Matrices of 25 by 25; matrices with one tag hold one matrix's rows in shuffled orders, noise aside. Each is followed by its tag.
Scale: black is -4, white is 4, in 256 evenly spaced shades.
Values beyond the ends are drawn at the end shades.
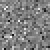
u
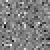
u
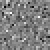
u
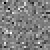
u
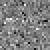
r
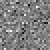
r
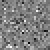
r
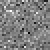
r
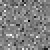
r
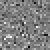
r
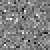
r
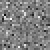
u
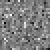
u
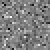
u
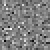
u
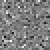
u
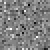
r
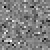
u
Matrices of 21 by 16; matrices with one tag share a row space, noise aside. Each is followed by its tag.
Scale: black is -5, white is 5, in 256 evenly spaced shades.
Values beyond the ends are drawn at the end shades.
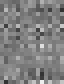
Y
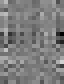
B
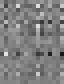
Y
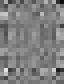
B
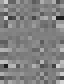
B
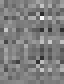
Y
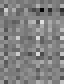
Y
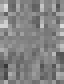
B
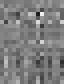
Y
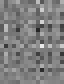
Y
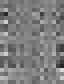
B
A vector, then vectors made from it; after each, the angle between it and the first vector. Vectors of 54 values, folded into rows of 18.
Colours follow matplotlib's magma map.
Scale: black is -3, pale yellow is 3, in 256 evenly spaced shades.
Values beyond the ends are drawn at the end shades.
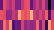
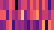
partly aligned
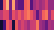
partly aligned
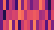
partly aligned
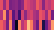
orthogonal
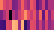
orthogonal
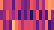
nearly opposite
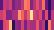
nearly parallel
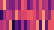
partly aligned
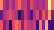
nearly opposite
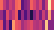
nearly opposite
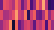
partly aligned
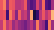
partly aligned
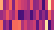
nearly opposite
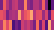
nearly parallel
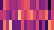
nearly parallel
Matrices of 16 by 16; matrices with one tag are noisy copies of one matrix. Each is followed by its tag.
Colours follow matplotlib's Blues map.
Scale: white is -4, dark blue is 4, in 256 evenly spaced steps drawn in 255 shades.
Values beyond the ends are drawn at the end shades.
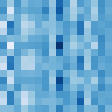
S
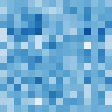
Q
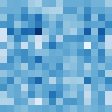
Q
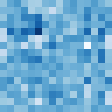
Q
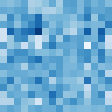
Q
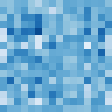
Q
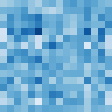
Q
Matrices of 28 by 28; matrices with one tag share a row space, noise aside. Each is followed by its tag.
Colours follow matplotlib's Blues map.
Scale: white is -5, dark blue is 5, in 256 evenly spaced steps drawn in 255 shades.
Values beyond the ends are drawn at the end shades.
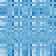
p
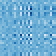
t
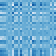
p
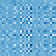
t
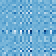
t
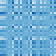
p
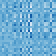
t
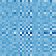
t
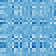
p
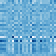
p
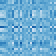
p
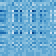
p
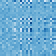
t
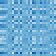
p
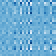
t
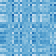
p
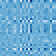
t
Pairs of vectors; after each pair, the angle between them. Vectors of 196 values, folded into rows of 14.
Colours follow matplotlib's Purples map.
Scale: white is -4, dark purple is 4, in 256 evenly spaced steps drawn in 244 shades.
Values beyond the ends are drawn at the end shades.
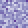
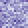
partly aligned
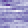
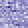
partly opposed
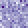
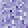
orthogonal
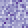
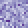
orthogonal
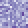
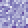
nearly parallel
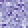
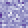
nearly opposite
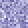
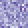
orthogonal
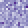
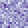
partly aligned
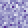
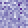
orthogonal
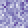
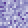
partly opposed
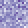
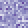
partly aligned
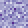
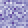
nearly parallel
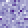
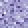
partly aligned
